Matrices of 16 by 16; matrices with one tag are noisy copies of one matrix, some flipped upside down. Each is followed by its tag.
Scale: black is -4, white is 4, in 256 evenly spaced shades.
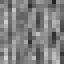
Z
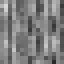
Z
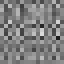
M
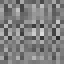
M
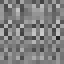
M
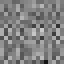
M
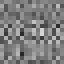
M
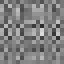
M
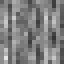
Z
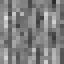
Z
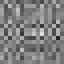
M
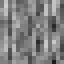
Z
